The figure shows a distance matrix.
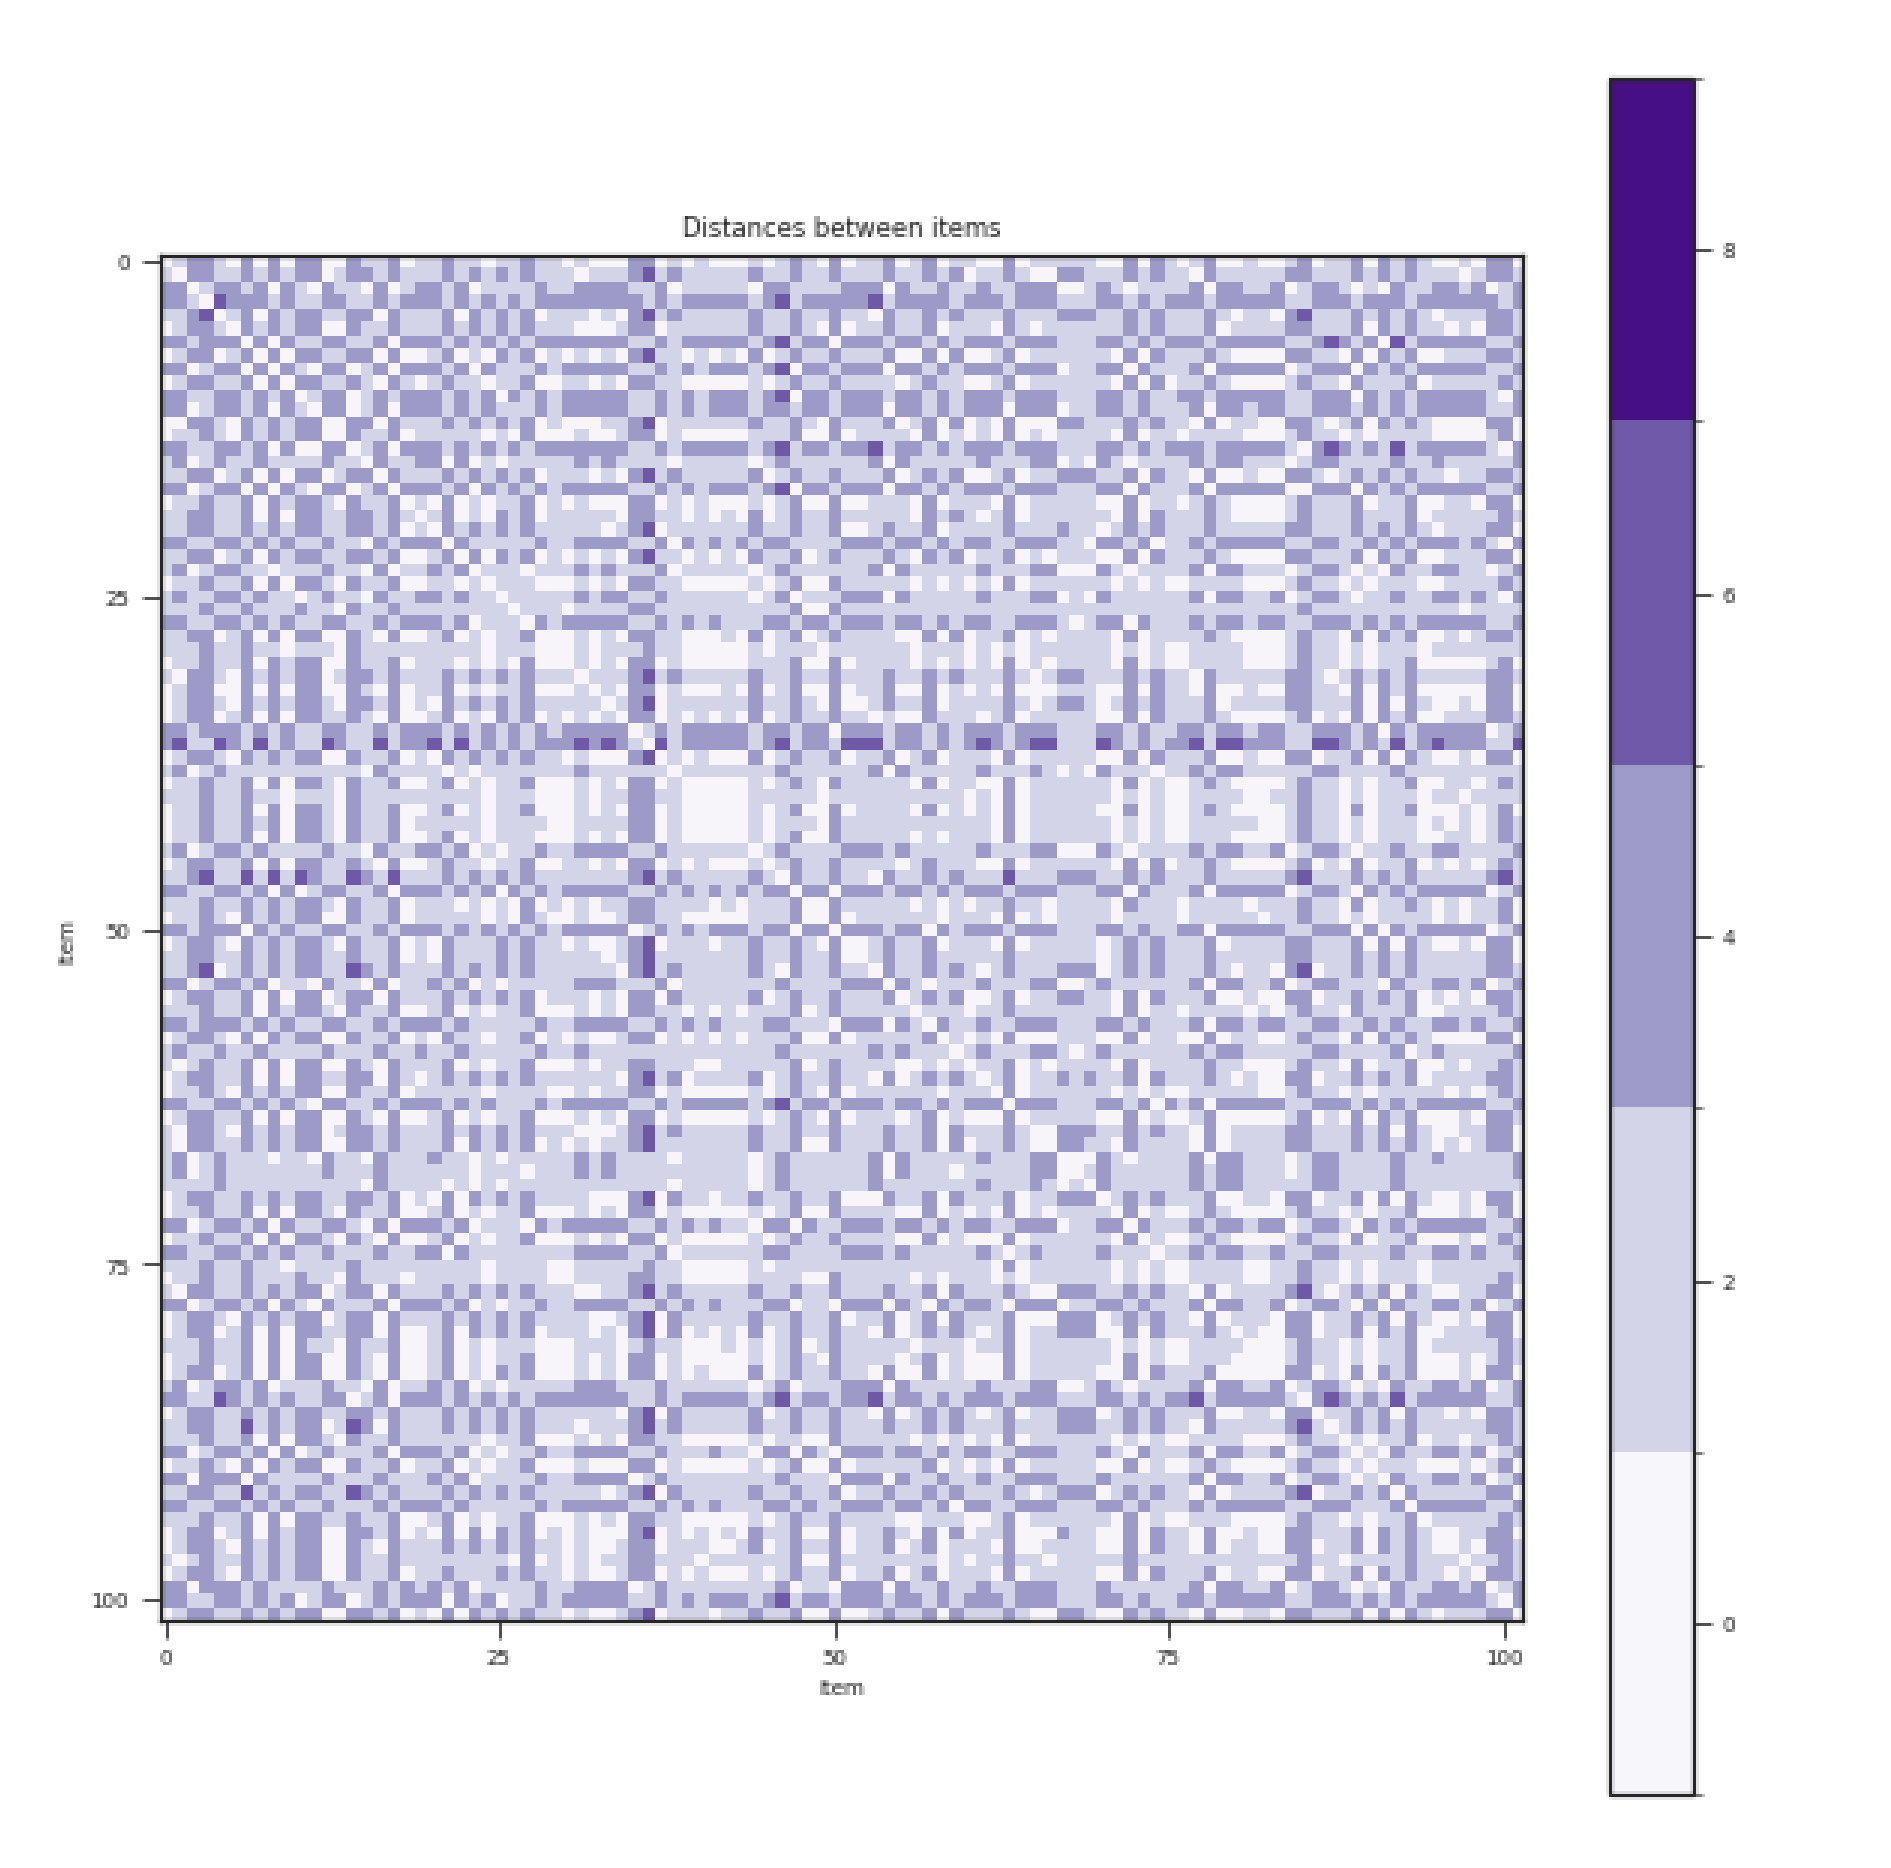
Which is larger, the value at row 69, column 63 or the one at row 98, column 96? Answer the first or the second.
the first
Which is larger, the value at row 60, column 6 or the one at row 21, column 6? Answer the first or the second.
the first
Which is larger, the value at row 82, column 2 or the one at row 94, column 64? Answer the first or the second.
the first
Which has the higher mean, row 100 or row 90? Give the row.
100
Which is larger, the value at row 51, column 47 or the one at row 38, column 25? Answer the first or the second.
the first
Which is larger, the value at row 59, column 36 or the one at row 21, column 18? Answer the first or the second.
the second
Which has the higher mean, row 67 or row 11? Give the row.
11
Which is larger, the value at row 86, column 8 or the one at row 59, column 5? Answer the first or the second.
the first
